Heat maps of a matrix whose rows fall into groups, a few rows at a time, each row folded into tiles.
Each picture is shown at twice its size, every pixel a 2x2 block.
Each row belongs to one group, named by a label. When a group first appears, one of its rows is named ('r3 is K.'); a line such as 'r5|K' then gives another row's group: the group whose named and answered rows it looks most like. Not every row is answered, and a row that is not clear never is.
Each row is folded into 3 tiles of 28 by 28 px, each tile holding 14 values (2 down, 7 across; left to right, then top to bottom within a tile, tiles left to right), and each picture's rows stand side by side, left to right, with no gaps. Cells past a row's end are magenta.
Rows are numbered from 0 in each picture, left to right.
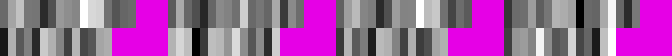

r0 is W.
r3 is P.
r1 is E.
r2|W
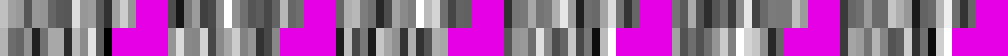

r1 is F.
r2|W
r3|P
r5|P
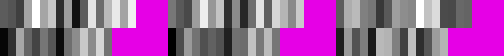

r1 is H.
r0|H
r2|W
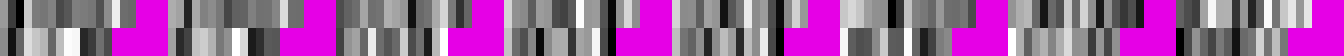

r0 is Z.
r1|Z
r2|P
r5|Z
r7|H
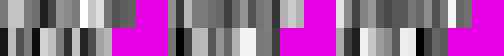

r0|W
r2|Z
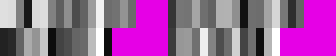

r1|P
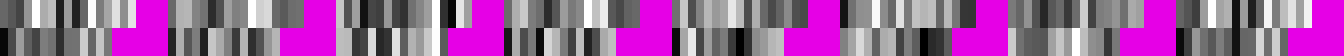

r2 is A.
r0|H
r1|W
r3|W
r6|E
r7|H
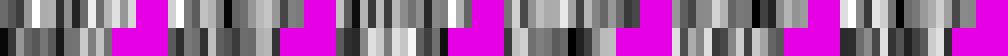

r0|H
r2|Z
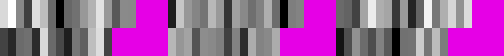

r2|H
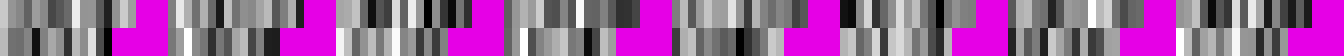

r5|F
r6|W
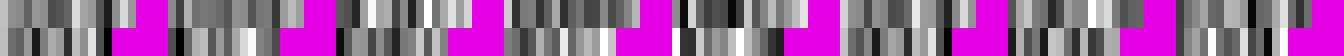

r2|H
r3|A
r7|P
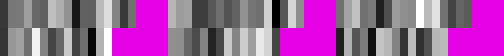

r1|A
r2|W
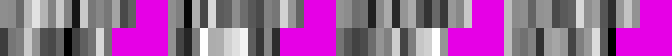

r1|Z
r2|A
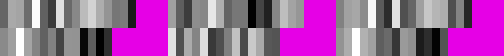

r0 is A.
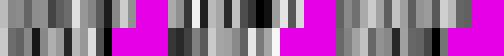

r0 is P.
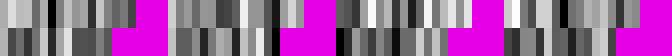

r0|Z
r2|H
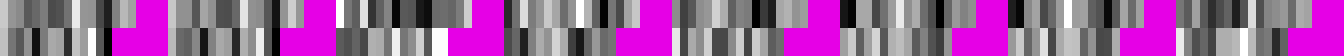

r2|A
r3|F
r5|F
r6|F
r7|E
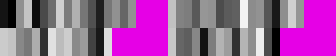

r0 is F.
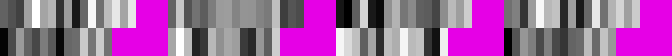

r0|H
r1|E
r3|H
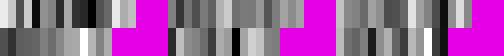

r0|A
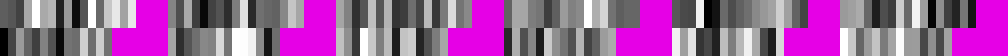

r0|H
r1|E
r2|Z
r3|W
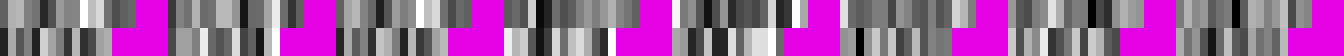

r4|A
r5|Z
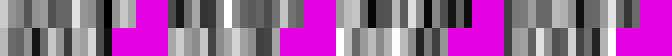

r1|F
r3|P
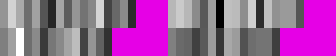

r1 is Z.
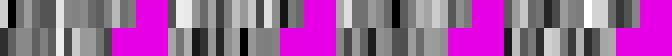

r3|W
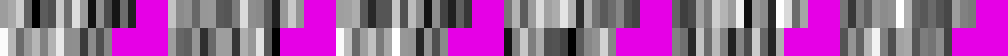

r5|F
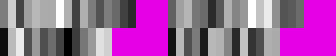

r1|W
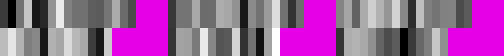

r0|F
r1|P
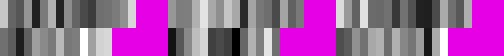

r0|A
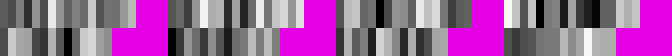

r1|H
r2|W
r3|A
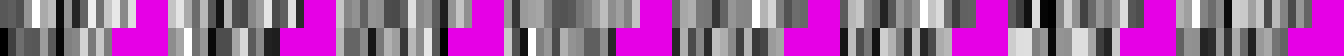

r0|H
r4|W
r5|W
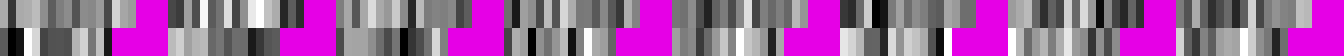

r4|E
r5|F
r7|E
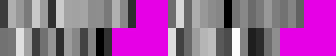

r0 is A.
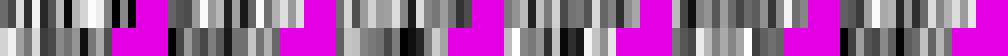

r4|Z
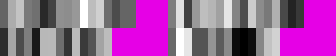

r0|W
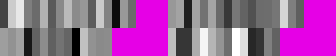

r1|Z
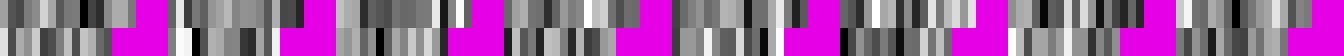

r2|A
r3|W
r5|H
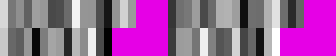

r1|P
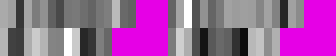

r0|Z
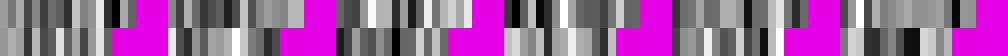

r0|A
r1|E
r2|H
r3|F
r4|P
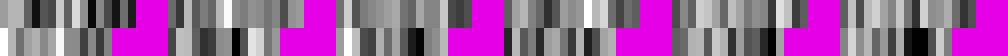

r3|W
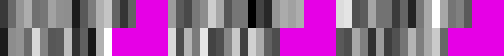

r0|P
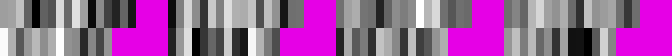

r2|W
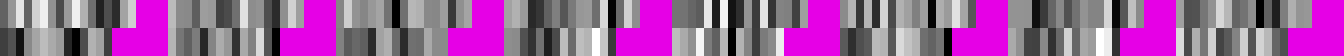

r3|A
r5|Z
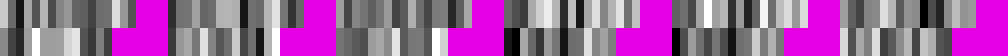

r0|Z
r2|A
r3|H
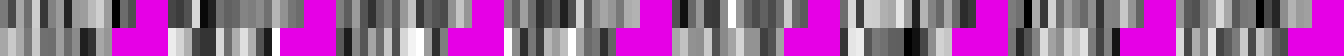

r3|E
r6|Z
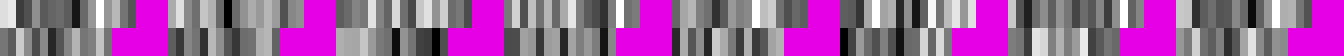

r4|W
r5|H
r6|Z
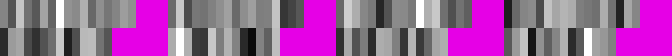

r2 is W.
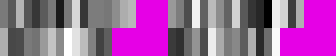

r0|E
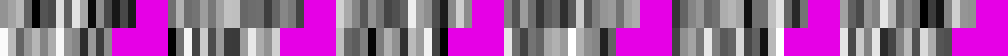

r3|E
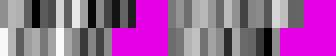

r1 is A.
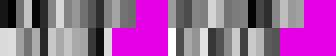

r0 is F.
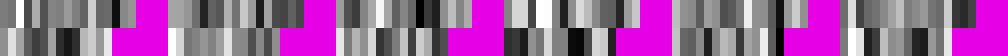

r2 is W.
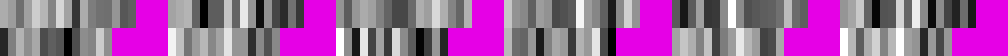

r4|F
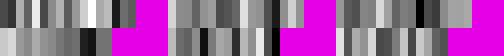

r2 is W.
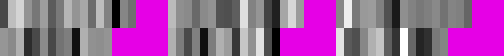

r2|Z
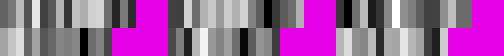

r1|F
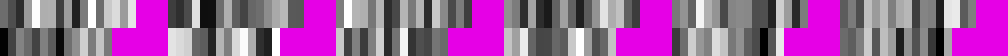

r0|H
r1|F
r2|Z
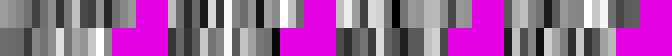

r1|Z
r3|W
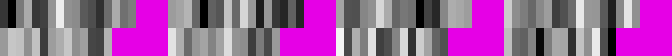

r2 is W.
